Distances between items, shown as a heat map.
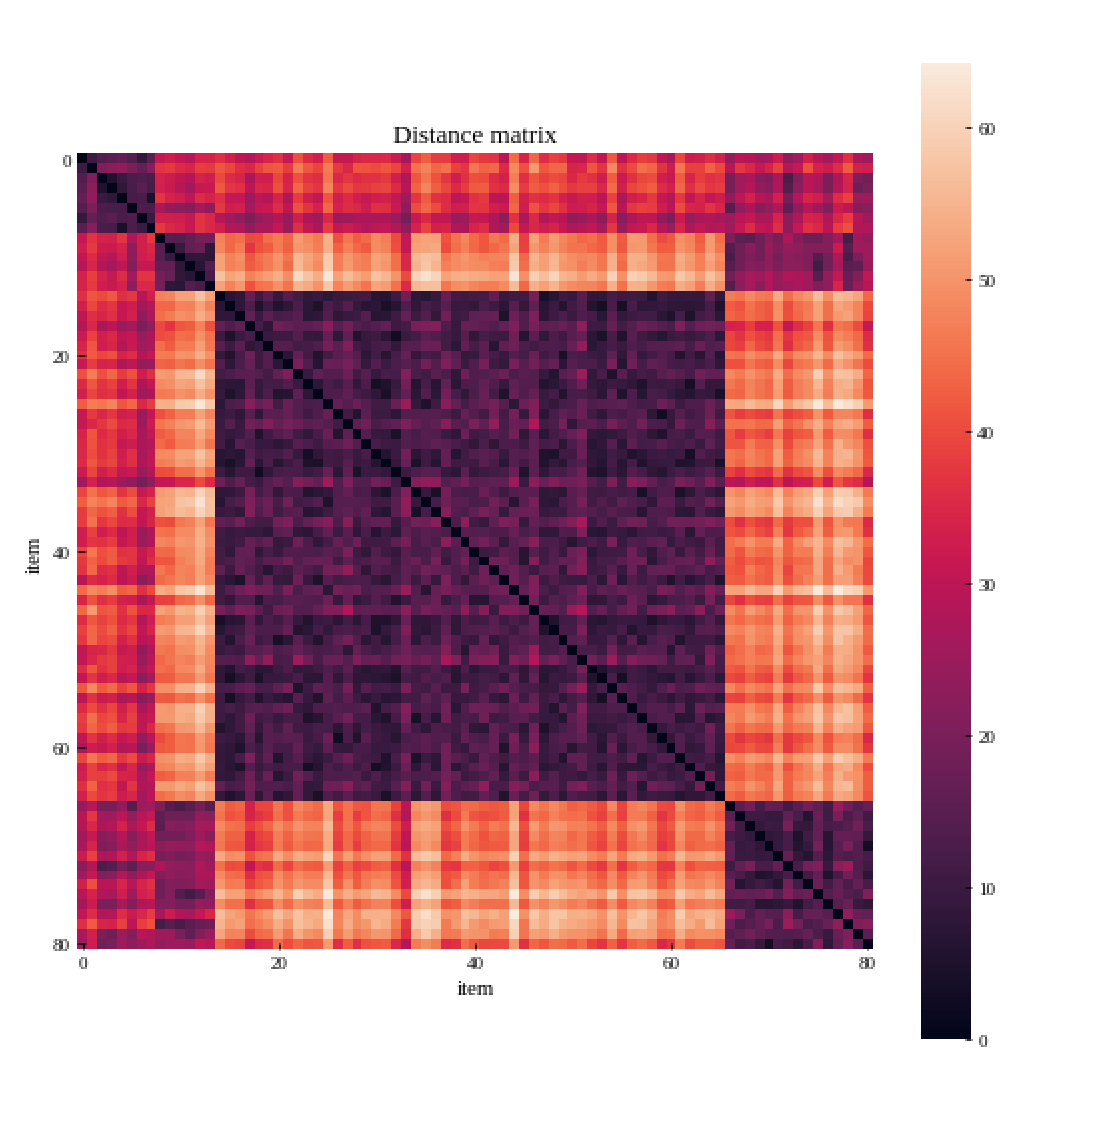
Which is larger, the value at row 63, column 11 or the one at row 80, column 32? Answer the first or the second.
the first
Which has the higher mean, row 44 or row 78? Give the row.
78
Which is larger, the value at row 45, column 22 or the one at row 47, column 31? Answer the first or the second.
the first
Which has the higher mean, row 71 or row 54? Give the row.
71
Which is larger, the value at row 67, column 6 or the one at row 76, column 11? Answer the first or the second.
the first
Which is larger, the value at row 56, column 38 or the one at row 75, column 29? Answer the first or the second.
the second
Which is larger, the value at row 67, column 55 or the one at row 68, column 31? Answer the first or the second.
the second
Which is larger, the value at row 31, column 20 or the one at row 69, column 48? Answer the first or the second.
the second
